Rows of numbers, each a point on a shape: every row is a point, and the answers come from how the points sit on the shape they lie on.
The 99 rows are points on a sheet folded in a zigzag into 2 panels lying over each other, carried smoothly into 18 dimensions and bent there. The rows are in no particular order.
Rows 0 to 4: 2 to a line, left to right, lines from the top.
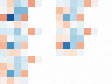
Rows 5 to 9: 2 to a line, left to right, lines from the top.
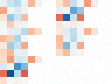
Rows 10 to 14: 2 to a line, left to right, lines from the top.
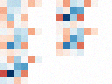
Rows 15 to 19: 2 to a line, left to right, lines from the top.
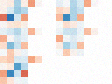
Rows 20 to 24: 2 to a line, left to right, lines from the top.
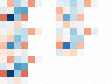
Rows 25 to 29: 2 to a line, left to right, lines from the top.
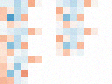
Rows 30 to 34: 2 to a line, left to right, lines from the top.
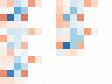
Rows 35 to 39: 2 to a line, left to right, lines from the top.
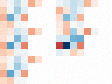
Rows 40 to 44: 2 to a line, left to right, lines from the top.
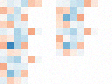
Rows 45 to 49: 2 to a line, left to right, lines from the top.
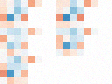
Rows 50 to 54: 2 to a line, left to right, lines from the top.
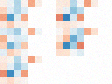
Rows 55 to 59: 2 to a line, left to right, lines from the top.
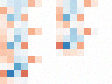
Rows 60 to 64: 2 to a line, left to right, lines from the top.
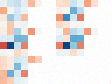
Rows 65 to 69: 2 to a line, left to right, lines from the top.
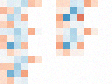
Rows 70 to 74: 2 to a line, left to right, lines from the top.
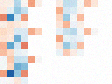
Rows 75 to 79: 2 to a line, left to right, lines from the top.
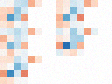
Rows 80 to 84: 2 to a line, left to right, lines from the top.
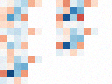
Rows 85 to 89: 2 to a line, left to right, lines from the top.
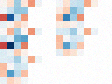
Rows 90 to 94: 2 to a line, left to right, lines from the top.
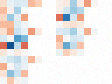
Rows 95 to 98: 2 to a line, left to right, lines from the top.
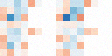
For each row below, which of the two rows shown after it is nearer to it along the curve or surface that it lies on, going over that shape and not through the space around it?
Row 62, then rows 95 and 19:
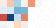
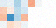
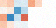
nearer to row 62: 19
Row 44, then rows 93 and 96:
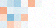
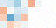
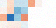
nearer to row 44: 93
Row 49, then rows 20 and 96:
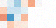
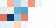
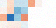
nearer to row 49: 20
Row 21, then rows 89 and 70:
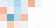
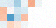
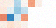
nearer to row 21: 89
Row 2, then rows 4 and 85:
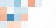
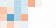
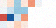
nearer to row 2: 4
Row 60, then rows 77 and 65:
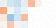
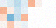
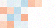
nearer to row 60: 77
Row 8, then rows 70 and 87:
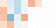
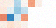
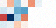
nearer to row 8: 70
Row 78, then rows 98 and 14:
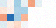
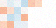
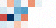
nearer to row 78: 14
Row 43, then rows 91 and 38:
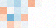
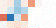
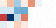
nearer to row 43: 38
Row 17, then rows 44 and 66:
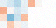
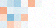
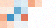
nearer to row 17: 44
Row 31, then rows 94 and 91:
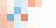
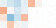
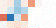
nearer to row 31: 91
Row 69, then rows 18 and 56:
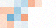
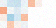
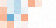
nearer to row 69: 18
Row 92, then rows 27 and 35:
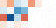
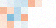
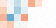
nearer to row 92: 35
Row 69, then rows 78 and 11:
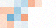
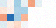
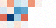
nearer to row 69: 78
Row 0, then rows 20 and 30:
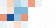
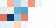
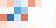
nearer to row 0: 20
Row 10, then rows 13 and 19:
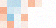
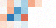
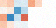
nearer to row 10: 19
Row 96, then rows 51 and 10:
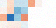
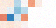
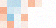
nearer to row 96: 51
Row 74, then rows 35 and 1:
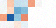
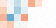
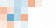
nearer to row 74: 1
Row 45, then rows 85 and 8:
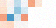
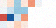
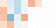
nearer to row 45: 8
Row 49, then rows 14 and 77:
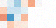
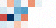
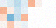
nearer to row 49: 14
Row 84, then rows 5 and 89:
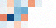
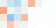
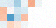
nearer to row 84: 89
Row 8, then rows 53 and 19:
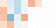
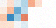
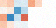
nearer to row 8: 19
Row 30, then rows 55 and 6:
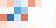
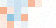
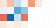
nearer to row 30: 6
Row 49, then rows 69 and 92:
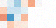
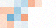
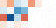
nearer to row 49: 92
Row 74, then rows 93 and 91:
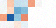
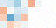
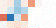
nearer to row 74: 93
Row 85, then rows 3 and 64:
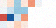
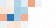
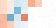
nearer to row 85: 64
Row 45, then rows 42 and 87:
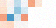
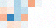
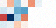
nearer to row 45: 87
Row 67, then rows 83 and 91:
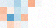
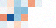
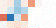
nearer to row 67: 83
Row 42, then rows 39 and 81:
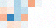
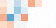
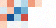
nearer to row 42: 81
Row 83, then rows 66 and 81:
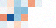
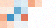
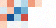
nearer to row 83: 81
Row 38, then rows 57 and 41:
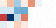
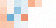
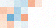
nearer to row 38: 57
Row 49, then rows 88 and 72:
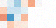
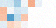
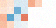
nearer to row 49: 72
